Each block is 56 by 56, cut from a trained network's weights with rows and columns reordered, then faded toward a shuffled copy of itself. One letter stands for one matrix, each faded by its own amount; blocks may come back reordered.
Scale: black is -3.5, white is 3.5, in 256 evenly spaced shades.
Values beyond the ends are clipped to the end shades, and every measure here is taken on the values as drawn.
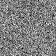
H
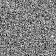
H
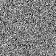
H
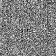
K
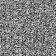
K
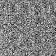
K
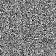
K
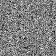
K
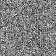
K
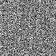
K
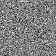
H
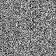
K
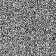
K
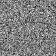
H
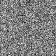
K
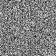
K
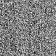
K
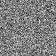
H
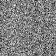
K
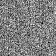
K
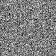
K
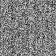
K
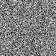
H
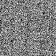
K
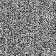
K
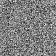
K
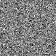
H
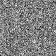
K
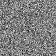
H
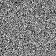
H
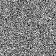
H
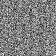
K
